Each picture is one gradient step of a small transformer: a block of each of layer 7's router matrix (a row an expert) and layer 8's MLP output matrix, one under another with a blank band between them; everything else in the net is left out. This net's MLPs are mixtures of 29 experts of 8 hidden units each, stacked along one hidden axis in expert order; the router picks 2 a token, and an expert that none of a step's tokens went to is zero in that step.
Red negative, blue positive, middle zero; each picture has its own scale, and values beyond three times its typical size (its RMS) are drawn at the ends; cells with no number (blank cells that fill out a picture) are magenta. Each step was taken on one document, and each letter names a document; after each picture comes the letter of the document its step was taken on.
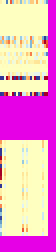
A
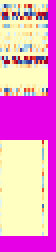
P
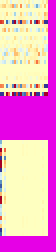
A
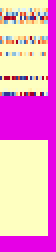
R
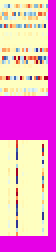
P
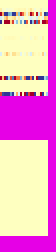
R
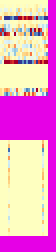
P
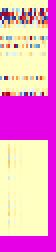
R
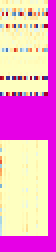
A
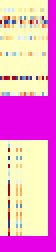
R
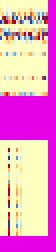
R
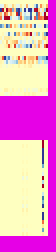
P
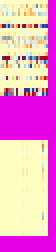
P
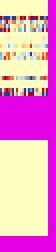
R
